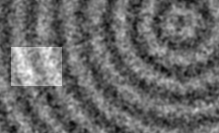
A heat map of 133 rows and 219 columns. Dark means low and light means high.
Slope: none. Odd patch: higher, in the middle left. Rings: centred on the top right. Ninth with the highest average: middle left.
